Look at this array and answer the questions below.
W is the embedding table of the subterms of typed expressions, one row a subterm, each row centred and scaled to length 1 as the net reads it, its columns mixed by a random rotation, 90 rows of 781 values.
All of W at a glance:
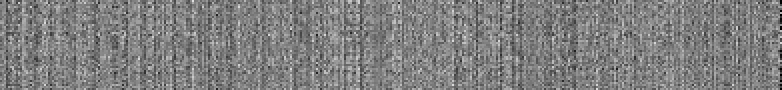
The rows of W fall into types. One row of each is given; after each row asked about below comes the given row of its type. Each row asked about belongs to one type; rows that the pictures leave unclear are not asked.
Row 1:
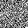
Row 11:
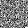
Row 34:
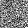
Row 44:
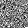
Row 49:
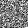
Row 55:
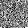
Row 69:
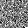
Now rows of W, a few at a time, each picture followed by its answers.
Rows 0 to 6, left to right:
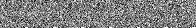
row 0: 69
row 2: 55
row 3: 55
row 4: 1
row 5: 49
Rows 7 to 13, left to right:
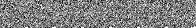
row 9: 1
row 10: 1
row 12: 11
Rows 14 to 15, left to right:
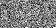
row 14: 34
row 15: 1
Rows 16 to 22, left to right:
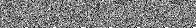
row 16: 34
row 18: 49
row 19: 55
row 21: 49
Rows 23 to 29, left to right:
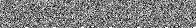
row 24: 49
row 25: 11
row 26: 44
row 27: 11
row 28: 1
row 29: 44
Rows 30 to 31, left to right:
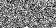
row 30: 11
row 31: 49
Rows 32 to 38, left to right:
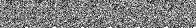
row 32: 11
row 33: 11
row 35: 34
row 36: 49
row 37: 11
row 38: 1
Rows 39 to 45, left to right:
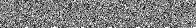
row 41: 55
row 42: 44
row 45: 55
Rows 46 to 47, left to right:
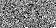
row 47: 34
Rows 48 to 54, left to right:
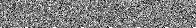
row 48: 55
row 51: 69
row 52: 49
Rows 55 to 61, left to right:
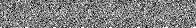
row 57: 1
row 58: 34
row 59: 1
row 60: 55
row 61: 44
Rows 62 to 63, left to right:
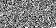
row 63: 44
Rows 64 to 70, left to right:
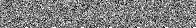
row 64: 34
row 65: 49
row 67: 1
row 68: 1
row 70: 34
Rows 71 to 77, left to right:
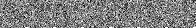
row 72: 55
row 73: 34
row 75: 55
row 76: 34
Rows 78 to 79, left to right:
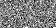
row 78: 44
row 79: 69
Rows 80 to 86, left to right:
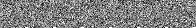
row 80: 1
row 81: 55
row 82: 11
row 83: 44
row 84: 11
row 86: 49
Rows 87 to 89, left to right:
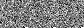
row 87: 69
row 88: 34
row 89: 1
